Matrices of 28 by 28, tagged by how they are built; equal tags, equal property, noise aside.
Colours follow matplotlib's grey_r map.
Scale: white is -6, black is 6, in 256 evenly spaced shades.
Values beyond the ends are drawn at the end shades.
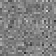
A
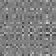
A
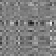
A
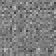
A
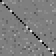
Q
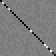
Q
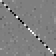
Q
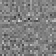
A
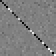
Q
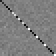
Q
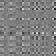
A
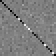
Q
